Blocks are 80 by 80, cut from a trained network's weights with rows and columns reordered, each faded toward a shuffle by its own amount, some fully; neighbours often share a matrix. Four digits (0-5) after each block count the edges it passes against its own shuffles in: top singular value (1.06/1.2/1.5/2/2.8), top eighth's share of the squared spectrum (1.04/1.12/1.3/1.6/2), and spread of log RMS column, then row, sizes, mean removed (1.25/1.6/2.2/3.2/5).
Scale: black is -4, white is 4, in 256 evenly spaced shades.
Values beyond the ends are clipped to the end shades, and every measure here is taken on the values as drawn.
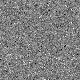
0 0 0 0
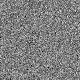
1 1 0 0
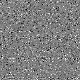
3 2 0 2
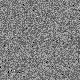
0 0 0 0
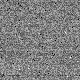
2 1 0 0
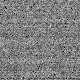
2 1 0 1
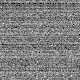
4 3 0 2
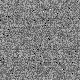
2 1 0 0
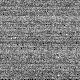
4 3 0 1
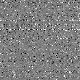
3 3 0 2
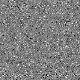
3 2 0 2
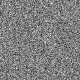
1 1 0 0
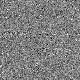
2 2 0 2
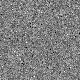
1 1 0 0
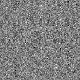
3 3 1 2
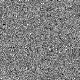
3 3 1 2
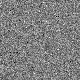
0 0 0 0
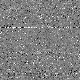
3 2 0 2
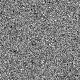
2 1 0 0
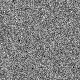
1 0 0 0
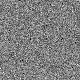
1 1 0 0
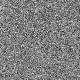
2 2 0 1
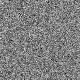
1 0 0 0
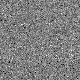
1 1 0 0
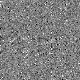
2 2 1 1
